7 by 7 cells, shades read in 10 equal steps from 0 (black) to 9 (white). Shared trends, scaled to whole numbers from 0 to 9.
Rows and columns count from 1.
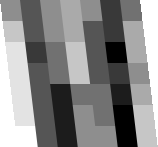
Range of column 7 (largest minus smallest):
3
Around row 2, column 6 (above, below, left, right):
2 0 3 6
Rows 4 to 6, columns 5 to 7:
3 2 5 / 4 1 6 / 4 0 7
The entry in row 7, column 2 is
3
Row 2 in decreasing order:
7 6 6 5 3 3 2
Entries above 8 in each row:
0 0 0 0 0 0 1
